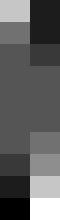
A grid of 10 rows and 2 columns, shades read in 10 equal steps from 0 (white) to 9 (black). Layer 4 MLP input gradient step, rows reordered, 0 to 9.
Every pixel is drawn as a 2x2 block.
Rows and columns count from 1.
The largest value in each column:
9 8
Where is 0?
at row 10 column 2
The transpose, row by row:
2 5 6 6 6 6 6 7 8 9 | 8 8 7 6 6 6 5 4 2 0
